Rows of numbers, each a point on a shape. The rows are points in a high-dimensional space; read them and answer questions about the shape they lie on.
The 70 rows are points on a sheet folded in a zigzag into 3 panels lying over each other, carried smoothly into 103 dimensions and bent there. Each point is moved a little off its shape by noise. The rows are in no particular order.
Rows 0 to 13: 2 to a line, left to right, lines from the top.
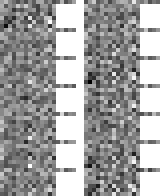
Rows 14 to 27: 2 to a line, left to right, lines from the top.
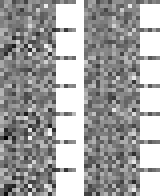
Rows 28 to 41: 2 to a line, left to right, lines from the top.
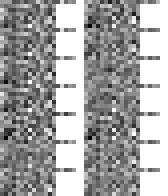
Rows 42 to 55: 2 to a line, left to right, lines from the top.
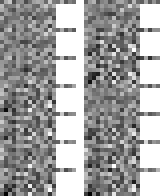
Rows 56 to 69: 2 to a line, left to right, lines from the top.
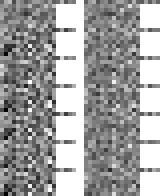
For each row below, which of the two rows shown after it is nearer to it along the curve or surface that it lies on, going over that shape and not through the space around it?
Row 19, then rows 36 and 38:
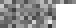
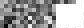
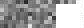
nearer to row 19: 36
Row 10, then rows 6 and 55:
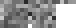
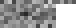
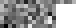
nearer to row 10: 6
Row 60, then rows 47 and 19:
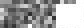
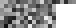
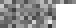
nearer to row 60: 19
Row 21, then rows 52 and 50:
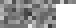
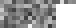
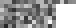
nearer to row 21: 52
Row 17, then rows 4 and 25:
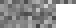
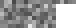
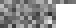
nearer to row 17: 25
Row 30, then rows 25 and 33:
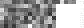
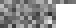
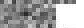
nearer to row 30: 33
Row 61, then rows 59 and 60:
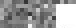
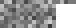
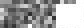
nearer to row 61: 59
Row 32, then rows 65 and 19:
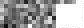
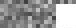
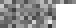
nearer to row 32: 19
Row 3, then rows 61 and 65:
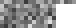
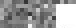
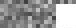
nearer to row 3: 61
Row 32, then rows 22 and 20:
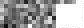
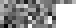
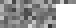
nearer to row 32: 22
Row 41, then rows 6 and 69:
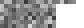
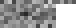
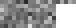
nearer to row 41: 6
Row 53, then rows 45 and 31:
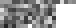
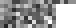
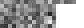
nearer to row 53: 45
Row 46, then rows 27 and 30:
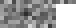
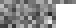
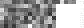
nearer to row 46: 30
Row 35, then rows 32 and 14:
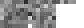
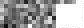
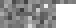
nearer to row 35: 14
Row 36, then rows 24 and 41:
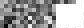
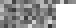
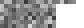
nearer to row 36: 41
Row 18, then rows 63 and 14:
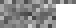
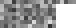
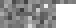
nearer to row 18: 14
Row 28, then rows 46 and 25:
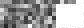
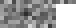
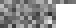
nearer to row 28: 46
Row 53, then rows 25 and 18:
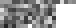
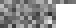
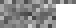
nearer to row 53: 18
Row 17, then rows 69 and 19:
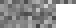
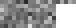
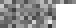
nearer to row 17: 69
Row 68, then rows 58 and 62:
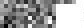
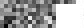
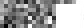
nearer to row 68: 62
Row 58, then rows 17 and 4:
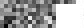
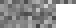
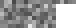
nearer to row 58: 17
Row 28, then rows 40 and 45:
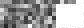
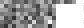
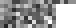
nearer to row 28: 45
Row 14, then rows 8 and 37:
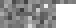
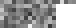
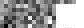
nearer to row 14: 8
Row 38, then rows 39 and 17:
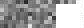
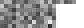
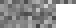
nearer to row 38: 17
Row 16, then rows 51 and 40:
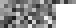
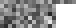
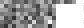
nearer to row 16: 40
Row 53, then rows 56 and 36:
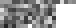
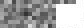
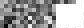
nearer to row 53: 56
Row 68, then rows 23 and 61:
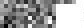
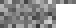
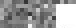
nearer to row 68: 23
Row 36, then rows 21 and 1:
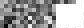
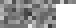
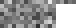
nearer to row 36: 1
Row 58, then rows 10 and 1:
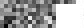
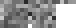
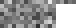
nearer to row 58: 1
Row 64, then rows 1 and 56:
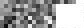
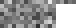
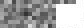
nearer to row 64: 1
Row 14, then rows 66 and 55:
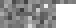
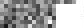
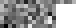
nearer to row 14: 66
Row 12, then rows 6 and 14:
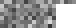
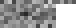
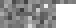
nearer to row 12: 6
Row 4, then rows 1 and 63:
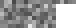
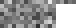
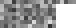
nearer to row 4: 63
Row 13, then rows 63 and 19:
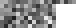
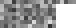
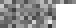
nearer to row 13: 19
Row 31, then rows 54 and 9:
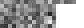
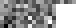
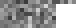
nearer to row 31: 54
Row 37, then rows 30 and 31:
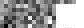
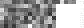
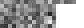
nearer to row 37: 31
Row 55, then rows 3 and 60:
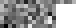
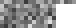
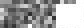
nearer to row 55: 3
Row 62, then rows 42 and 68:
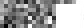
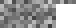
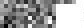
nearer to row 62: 68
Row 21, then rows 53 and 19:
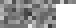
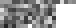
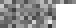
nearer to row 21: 53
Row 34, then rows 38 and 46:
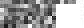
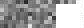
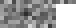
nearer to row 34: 46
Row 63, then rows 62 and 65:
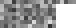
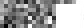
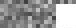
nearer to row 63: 62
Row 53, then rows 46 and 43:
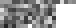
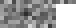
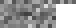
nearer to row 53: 46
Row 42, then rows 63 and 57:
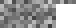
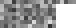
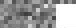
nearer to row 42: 57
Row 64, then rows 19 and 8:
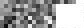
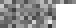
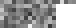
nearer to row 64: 19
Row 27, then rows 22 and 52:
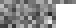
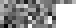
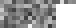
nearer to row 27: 22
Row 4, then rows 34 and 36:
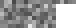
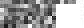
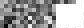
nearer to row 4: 34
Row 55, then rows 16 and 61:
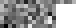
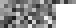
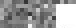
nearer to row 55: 16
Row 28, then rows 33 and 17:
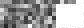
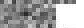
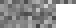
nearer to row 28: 33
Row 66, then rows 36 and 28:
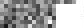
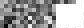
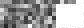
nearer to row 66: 36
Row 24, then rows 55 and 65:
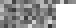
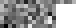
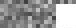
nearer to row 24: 55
